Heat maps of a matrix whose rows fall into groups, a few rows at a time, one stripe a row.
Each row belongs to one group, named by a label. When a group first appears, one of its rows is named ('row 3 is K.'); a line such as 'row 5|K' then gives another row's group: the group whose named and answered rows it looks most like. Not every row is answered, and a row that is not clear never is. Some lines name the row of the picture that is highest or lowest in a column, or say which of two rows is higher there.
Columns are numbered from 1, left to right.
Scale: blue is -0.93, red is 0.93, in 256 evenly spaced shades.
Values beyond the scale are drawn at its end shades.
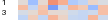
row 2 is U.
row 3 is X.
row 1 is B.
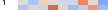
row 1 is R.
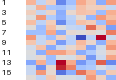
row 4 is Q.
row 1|U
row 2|Q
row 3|U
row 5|U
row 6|R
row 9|U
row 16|R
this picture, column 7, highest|6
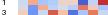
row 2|R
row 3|B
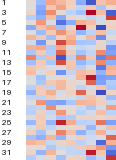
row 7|B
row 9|B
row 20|R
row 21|Q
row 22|X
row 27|B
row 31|R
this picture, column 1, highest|12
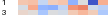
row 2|Q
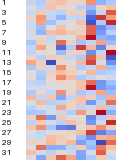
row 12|R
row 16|B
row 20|U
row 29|X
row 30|Q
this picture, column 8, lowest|29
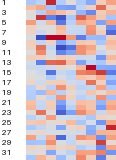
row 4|Q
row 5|U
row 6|R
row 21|U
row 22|U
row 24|X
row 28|U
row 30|X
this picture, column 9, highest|26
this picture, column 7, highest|14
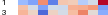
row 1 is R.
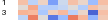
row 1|U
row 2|Q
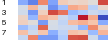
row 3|B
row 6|X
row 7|U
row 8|Q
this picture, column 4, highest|3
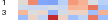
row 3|U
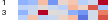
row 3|X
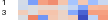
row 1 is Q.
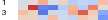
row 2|Q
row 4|R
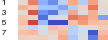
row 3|Q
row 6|B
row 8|X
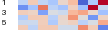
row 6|R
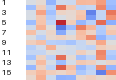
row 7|U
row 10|X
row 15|X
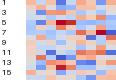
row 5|B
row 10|B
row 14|B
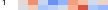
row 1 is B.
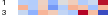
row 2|U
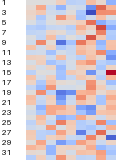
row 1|R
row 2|Q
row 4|B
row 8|R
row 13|Q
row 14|U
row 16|U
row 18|R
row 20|U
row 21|U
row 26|X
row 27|B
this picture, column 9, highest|15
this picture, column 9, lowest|28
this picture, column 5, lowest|19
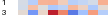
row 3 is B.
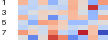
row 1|U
